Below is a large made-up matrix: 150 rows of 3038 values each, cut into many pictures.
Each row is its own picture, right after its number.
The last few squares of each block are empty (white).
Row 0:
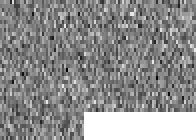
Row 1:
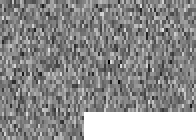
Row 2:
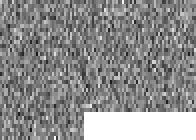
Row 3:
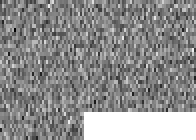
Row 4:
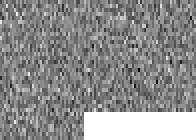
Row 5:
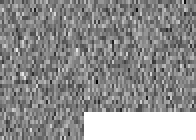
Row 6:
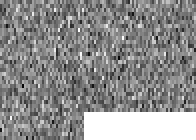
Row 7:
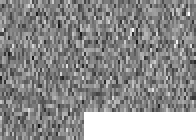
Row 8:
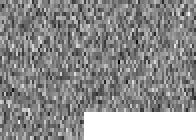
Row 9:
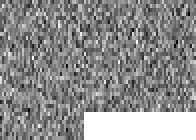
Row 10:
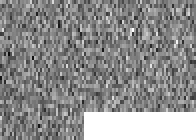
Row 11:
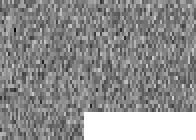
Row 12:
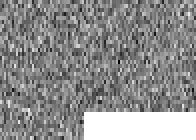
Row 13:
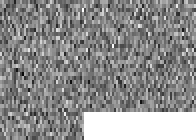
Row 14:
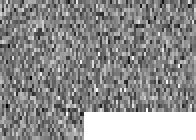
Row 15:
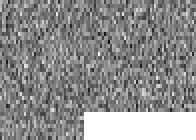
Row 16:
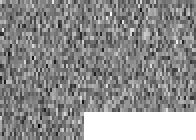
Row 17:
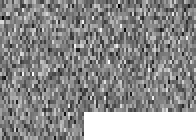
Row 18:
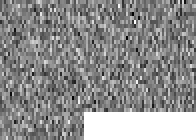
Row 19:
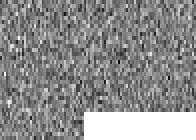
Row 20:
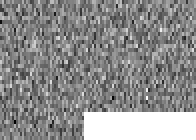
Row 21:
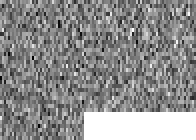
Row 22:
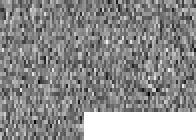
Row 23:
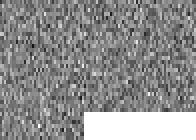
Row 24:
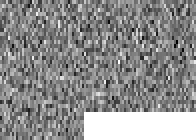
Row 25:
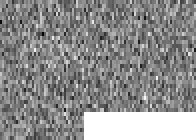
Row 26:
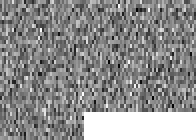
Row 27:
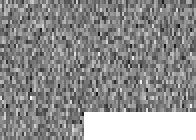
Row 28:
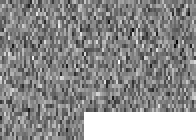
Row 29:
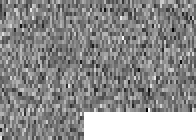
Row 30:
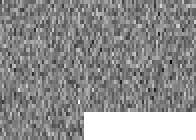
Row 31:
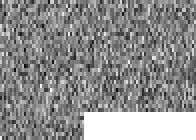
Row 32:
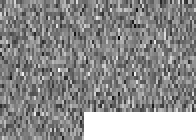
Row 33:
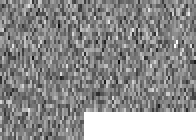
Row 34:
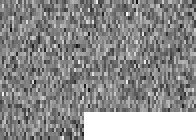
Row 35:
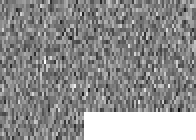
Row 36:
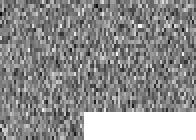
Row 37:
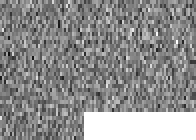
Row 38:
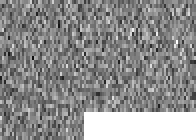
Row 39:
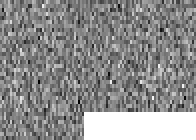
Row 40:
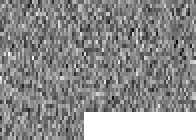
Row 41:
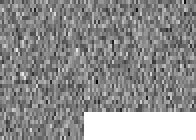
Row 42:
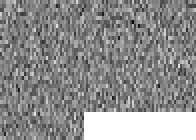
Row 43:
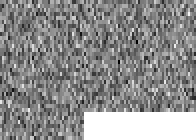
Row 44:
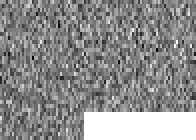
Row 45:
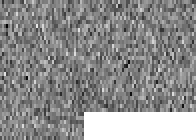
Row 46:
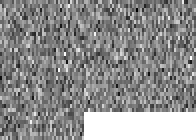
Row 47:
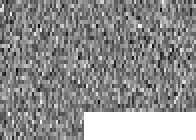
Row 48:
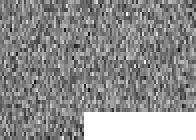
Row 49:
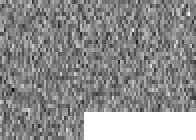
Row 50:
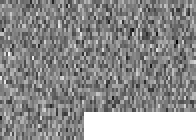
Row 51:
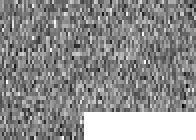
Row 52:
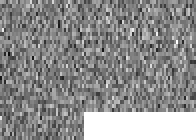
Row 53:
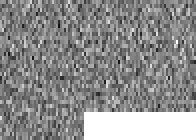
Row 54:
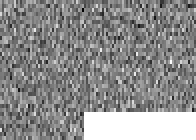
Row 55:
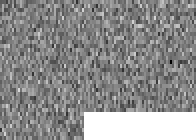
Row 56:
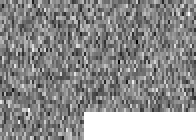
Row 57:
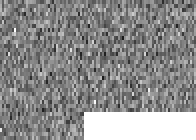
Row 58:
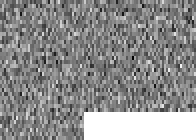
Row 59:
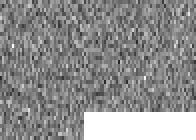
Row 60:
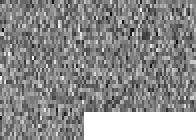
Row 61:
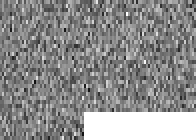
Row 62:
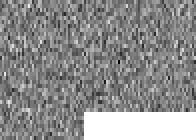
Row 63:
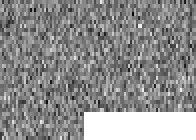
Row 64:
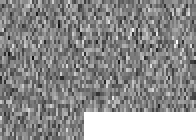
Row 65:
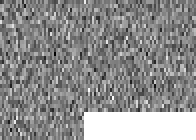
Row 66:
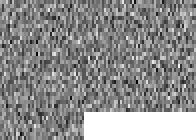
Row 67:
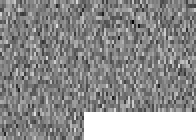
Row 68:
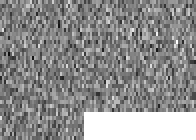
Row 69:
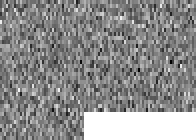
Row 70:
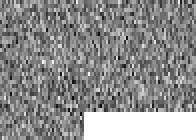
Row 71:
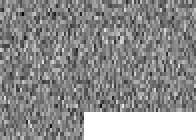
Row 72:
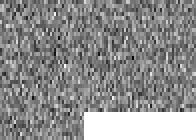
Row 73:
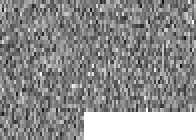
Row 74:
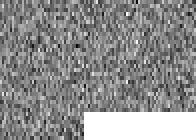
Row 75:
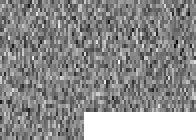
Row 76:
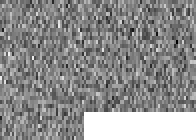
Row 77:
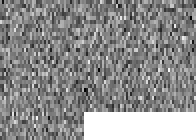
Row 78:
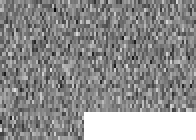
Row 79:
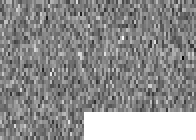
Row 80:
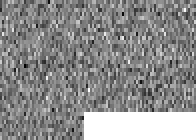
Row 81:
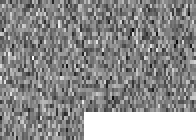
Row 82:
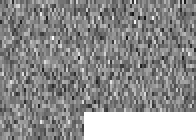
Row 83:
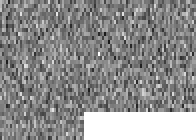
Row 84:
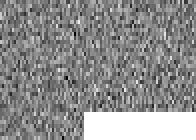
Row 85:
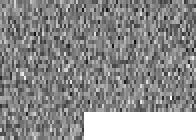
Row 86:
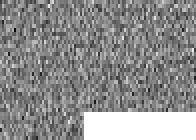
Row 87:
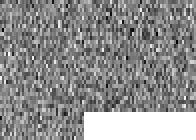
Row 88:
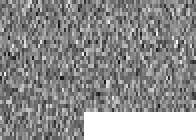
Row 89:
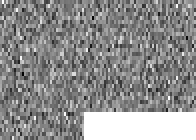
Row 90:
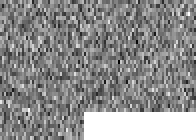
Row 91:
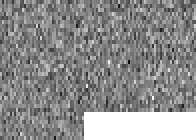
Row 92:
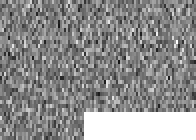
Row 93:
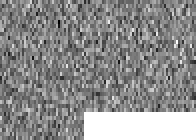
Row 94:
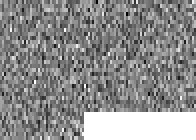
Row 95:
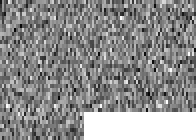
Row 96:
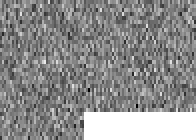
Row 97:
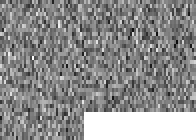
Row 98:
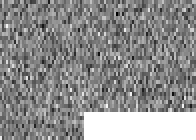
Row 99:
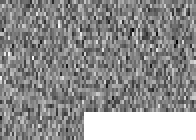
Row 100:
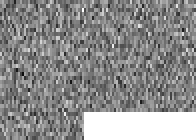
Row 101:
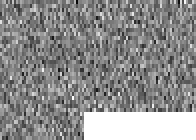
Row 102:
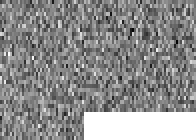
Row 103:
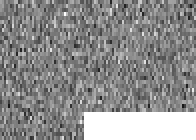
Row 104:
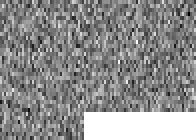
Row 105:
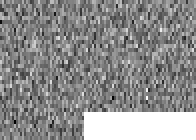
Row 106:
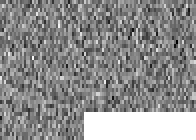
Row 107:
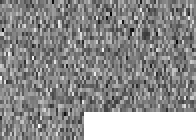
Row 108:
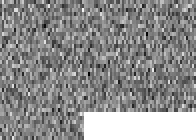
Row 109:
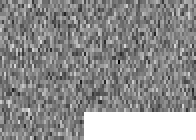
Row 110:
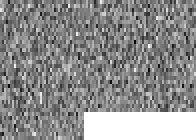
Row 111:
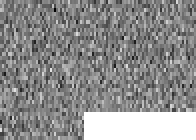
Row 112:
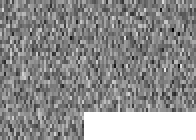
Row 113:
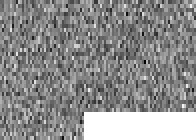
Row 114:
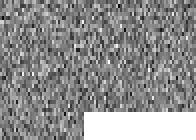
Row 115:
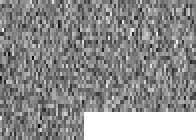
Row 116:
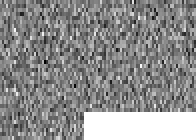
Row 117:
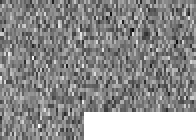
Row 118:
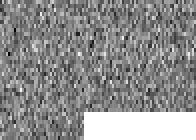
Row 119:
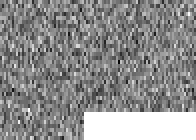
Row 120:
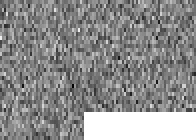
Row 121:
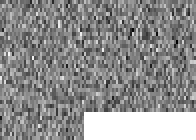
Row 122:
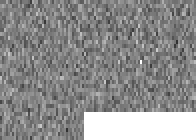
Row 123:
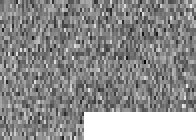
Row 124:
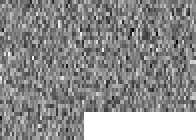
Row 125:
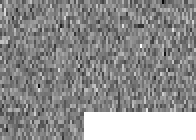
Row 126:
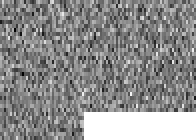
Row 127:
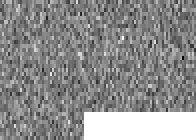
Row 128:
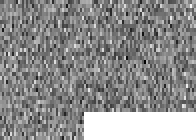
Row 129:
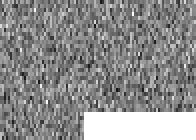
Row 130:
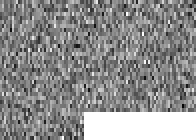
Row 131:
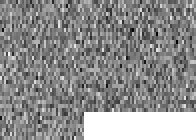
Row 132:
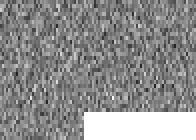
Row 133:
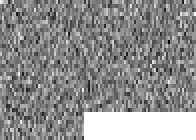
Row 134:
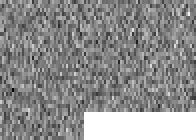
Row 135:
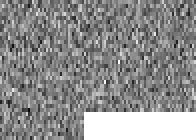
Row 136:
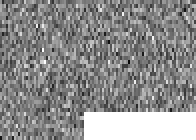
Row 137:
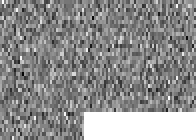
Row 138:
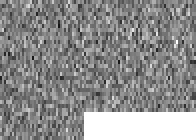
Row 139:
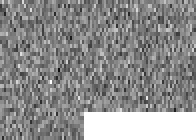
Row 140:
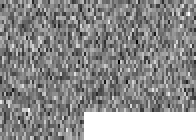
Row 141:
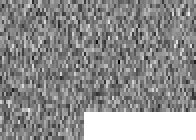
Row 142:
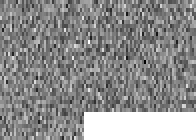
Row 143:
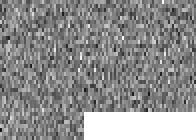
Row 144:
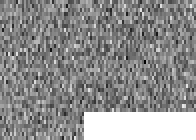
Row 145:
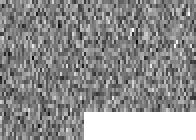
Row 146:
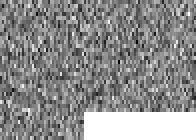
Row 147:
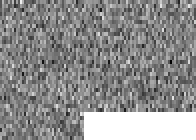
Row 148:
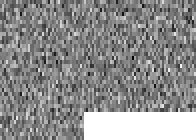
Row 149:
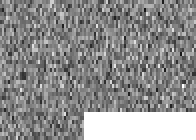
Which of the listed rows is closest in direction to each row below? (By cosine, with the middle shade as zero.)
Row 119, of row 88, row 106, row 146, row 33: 146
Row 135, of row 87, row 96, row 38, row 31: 87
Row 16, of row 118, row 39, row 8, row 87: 8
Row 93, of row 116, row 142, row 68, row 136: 68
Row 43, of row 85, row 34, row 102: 85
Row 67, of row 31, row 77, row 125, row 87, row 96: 125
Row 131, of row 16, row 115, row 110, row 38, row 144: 144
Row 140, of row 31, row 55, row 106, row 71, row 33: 33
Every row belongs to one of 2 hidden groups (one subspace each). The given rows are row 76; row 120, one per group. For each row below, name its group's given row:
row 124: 76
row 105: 120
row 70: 120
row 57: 120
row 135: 76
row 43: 76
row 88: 76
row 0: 120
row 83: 120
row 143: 120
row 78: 120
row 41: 120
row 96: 120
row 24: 76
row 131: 76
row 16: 76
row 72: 120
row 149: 120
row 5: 120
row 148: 120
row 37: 76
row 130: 76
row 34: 76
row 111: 120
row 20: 120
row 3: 120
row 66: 120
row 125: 120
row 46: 120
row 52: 76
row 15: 120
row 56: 76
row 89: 120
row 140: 76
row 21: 76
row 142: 76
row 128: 76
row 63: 120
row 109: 76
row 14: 120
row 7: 76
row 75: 76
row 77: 120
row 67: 120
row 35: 120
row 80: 120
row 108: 120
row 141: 76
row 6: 120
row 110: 120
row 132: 120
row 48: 76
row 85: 120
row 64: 76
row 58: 120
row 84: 120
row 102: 76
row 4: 120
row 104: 76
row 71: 120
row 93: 76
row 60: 76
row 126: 120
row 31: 120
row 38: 76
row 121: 76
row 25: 120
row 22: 120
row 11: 120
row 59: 76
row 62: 76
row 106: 76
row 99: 76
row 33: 76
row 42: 120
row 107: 76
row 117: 76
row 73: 120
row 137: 120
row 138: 76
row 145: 76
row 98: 120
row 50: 76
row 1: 120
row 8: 76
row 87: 76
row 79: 120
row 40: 76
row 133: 120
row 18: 120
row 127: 120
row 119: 76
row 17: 120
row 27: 120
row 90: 76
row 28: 76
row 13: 120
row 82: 120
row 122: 76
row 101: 120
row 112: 120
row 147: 120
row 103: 76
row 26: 120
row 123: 76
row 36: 120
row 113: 76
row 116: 120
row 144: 76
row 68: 76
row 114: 120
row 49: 76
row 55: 120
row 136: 120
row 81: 76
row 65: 120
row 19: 76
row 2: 120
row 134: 76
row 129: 120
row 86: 120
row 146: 76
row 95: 120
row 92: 76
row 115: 76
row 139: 120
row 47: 120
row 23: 76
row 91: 120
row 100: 120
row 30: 120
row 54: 120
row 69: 120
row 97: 76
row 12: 76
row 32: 120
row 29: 120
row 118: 120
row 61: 76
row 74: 76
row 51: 76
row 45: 120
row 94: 76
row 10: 76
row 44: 76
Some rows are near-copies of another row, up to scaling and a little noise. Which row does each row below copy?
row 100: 13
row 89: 137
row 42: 67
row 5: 41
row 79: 127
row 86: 3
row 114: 17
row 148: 58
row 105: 20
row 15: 83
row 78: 111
